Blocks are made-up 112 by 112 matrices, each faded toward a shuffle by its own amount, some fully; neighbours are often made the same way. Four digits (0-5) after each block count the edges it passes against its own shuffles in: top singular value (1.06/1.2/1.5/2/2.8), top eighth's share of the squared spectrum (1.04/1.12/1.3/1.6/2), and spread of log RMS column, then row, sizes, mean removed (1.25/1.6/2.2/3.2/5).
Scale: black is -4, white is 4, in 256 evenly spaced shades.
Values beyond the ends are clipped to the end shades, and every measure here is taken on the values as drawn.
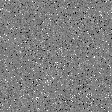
2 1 0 0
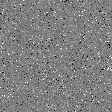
2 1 0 0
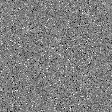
0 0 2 0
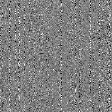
2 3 4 0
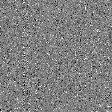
1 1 2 0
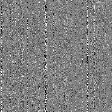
2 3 4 0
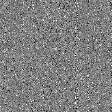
1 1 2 0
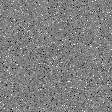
0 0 0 0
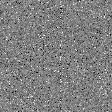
1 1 1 0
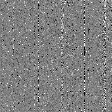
3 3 3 0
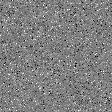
0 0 0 0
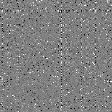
5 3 2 2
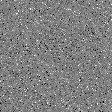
0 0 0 0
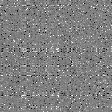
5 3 2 2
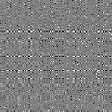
5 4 3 3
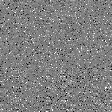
4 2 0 1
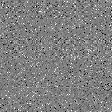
4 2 1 1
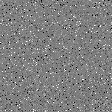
3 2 0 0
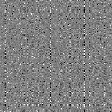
5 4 3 2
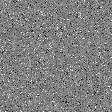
1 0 0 0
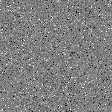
2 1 0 0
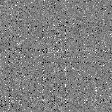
2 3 3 2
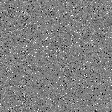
3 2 1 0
